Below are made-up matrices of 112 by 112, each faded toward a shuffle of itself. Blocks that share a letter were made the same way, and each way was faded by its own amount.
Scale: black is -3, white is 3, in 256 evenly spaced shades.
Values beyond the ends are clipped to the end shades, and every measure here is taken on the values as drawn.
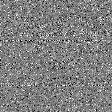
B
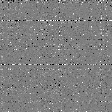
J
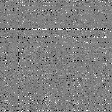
J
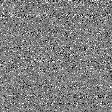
B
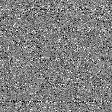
B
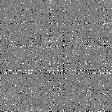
J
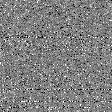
B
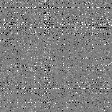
J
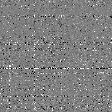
J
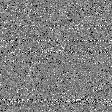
B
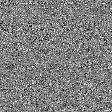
B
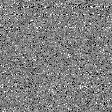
B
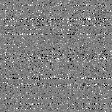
J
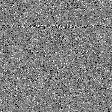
B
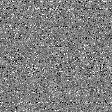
B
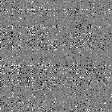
J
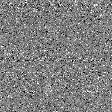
B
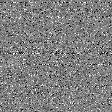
B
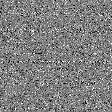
B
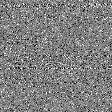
B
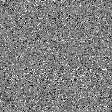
B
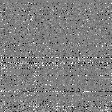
J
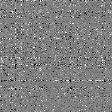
J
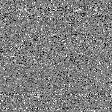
B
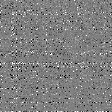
J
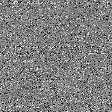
B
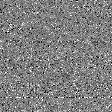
B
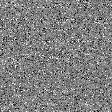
B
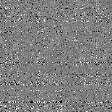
J
